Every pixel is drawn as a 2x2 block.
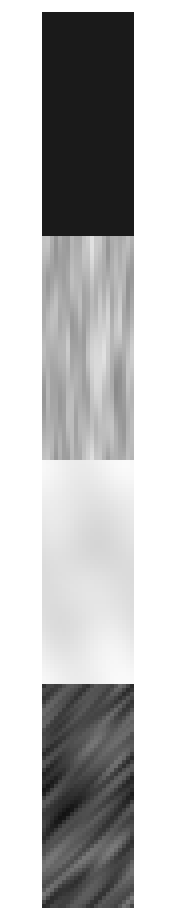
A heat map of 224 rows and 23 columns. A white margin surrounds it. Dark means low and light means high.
It is made of 4 by 1 panels. Panel 1,1: very low, flat. Panel 2,1: high, streaked downward. Panel 3,1: very high, smooth, faint in contrast. Panel 4,1: low, slanting up to the right.
